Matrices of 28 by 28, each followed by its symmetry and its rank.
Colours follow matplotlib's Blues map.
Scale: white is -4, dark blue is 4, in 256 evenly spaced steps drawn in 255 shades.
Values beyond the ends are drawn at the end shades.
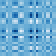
symmetric, rank one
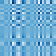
neither, rank one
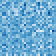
neither, rank five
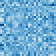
neither, rank five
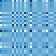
symmetric, rank one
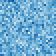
neither, full rank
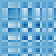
symmetric, rank one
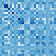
symmetric, rank three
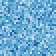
neither, full rank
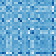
symmetric, rank three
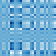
neither, rank one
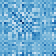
symmetric, rank three
